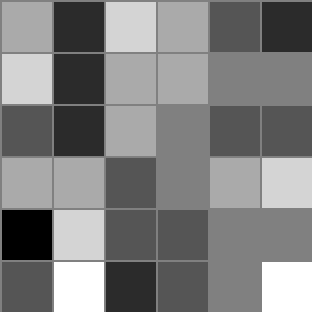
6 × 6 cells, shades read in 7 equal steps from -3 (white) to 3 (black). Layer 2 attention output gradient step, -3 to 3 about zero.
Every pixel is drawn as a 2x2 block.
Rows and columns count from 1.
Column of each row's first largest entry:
2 2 2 3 1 3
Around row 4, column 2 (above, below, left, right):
2 -2 -1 1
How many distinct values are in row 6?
4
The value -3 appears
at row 6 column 2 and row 6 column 6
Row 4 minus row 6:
-2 2 -1 -1 -1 1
